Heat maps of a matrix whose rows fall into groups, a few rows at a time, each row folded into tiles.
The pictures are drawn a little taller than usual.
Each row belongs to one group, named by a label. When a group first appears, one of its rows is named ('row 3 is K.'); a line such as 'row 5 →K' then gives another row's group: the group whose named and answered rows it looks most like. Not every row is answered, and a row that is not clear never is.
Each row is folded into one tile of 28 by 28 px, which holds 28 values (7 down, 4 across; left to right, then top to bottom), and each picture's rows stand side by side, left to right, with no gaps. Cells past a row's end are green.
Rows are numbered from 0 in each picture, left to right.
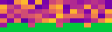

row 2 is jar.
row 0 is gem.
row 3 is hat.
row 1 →hat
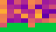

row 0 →jar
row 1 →hat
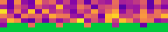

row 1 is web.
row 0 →jar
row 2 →hat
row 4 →jar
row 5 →jar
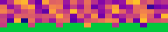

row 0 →gem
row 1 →gem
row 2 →jar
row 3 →hat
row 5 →jar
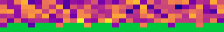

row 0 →gem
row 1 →gem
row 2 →hat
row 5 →hat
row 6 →jar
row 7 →gem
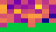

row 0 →jar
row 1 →web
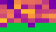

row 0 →gem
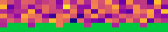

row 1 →web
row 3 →web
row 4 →gem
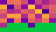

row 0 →gem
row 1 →gem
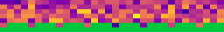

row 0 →hat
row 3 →web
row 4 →jar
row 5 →jar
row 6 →gem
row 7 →hat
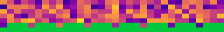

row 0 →web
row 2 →hat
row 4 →jar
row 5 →hat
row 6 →gem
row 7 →jar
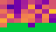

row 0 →hat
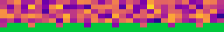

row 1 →hat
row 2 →hat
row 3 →web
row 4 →jar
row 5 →web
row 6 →jar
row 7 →web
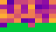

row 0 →jar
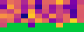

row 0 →web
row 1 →jar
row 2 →hat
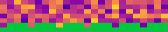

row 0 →gem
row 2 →hat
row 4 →jar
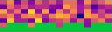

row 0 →web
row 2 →web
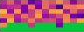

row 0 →web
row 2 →web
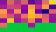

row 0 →web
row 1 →gem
